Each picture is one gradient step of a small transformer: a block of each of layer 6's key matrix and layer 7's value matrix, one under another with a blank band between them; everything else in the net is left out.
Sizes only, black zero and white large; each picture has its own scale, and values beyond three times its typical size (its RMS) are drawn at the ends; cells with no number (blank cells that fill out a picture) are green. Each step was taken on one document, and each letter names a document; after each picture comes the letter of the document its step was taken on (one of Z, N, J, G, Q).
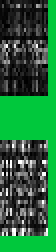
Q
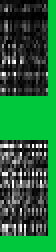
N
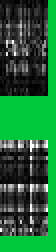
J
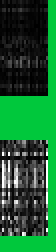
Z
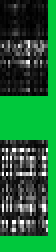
Q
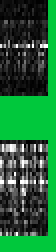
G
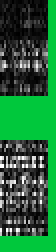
G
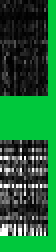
N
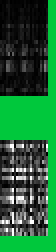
J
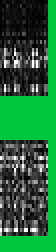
G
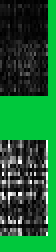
Z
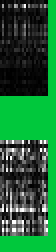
Q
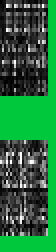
Q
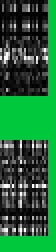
N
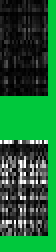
N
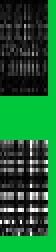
J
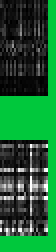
J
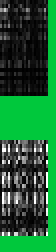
Z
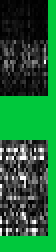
G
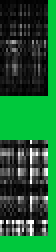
J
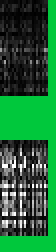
N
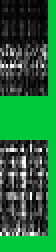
G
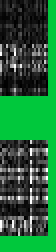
J
